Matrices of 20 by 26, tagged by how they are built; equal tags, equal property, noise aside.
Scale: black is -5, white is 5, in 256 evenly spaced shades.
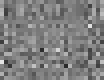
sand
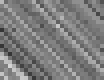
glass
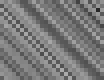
glass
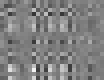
sand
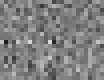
sand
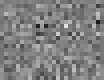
sand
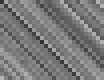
glass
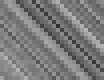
glass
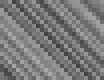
glass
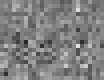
sand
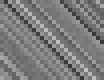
glass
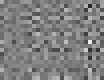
sand
